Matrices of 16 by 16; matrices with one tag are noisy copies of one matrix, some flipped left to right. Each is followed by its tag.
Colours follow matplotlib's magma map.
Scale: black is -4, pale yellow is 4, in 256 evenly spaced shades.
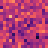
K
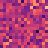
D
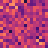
D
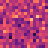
K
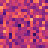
K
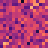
D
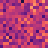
D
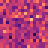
K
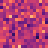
K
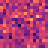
K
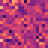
D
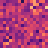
D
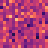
K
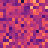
D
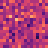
K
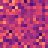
D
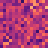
D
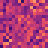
D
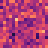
K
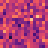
K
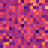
D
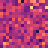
D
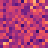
D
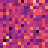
D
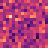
K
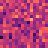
K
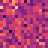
D
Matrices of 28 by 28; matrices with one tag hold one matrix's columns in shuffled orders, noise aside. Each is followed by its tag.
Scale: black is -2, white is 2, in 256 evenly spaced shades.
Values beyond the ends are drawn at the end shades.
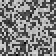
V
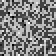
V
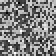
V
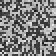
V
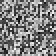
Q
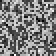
Q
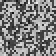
Q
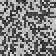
V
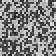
V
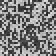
Q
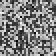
Q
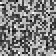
Q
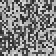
Q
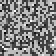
Q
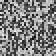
Q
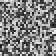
V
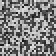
V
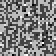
Q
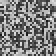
Q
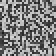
Q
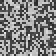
Q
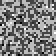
V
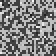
V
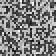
V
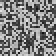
Q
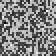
V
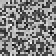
V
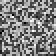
V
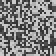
Q
